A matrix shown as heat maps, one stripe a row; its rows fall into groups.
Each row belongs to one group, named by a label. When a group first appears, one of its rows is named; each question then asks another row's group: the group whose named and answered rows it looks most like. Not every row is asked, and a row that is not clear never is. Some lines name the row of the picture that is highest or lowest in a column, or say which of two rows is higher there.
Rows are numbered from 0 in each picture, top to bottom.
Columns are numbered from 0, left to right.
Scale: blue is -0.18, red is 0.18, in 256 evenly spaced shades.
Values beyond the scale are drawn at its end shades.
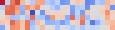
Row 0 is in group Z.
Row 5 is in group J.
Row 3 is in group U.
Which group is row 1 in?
J
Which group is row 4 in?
Z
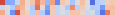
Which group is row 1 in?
Z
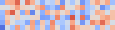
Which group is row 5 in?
U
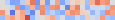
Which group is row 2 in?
Z
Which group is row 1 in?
U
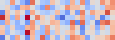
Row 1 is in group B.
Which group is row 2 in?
U
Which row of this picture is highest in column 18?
2
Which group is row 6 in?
B
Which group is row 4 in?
U
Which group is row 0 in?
U
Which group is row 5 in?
B
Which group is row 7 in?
U
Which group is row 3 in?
Z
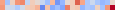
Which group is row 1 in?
B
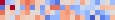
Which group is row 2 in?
B
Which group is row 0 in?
Z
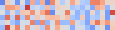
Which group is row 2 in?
B
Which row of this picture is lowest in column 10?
2
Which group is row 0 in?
U
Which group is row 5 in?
J
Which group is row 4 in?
U
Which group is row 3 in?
J
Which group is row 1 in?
J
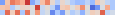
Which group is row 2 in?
J
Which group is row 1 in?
Z
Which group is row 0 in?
J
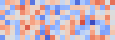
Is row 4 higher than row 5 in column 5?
No
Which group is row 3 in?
U
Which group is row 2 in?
Z
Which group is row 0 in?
J
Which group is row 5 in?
B
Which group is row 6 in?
B
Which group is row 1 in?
Z
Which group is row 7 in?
U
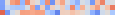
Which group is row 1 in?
U
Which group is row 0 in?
J
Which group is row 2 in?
Z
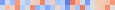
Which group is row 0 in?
U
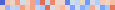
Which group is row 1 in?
B
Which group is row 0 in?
U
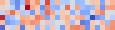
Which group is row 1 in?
B
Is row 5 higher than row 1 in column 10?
Yes
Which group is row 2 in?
J
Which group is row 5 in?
U
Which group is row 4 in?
B
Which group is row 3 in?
Z
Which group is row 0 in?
B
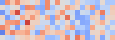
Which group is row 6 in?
J
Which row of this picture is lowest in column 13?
6
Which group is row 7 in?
Z
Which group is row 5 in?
B
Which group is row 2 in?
J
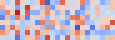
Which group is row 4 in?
U
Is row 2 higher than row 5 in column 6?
No
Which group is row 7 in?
B
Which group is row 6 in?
Z
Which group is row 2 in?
J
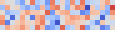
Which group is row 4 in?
Z
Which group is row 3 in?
Z
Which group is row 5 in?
Z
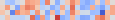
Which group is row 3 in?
U
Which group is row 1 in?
B
